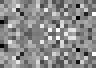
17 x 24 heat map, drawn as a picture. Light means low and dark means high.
No overall slope runs across the table. It is mirror symmetric from top to bottom. There is no seam.
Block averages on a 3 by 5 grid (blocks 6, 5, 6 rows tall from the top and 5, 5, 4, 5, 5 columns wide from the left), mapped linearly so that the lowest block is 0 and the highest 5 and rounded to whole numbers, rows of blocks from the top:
23444 / 25104 / 23444
